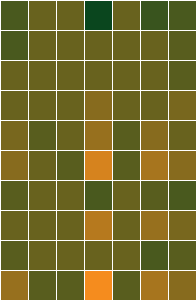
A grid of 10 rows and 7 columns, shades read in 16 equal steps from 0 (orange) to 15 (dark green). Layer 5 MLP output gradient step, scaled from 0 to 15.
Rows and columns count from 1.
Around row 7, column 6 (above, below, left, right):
5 6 9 11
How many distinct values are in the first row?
4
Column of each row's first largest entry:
4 1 7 1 2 3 4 1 6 2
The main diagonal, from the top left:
11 9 9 7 10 5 11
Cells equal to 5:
2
